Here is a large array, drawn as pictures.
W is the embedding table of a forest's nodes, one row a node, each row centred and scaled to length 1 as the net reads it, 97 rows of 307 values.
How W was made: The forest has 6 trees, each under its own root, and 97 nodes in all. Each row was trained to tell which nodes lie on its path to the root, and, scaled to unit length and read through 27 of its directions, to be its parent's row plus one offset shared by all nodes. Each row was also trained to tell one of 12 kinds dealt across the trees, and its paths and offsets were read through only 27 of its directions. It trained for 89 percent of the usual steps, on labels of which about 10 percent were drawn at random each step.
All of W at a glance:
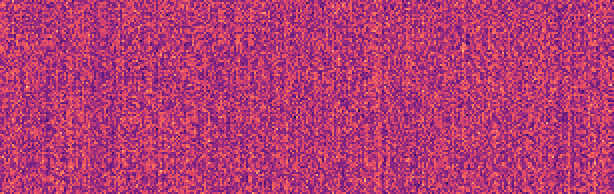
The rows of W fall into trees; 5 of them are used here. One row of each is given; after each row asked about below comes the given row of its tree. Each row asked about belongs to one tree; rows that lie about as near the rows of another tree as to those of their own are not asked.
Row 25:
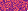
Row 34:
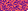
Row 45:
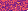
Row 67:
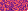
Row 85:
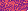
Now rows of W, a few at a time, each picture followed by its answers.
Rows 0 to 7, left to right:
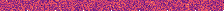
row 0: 85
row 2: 45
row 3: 25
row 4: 25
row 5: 67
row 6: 34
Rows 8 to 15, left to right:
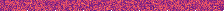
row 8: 67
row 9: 85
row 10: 67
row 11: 45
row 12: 25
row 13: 34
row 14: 45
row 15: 85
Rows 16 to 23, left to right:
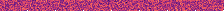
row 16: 45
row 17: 67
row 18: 67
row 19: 45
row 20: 67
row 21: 67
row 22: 34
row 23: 45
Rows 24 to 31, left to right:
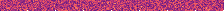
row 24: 45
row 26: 34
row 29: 67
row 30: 67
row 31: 45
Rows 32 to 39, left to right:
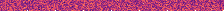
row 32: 25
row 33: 34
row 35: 85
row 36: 45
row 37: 45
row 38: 34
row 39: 45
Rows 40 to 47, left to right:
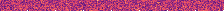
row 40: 34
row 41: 45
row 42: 25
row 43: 45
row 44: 45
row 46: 67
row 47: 85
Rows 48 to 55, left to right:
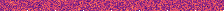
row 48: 67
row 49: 34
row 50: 85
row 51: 67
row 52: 34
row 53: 34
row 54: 67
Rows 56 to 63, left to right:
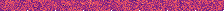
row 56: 25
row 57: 34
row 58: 67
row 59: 85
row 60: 45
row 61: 85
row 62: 25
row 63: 25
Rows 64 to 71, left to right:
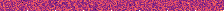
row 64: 45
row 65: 25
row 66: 34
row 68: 85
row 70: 85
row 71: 67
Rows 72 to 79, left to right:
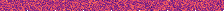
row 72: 85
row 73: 45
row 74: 67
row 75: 25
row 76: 34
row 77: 67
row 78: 67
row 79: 25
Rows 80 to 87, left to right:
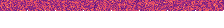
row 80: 25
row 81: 85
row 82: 67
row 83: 34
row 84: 67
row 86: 85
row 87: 34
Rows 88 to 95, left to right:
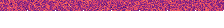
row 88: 85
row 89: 34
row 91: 85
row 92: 67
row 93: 85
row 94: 85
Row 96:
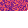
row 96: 67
